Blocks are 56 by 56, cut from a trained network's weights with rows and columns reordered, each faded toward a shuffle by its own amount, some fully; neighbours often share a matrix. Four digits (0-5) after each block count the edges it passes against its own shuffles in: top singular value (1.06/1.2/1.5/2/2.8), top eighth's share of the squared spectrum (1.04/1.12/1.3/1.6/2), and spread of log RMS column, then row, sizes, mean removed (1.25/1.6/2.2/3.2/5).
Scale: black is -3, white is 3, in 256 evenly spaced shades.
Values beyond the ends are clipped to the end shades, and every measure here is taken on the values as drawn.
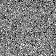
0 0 0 0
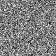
1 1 0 0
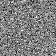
0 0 0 0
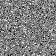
1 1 0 0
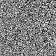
2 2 1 1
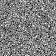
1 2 0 0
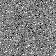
0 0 0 0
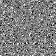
2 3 1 1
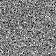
1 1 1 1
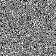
1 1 1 0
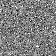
0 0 0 0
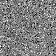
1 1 0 0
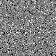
2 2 0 1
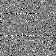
3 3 0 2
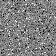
0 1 0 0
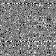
3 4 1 2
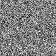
2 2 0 0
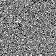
0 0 0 0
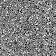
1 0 0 0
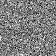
0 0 0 0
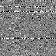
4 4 0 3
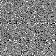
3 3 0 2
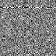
3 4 1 2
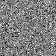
0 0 0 0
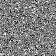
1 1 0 0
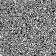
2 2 0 0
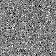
2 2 1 0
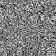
3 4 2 2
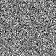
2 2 0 0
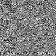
3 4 1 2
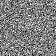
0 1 0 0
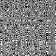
3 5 3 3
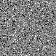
2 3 1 1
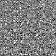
3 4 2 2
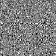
3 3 1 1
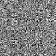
3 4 1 2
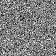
1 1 0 0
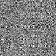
3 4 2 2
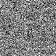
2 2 0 0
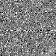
2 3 0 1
